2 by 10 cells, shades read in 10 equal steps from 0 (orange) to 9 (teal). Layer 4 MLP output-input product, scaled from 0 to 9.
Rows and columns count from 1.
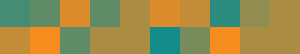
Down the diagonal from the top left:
7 0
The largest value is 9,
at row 2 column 6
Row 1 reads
7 6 1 6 3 1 2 8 4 3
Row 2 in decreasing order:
9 6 5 3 3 3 3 2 0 0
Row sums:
41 34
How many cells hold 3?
6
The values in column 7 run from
2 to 5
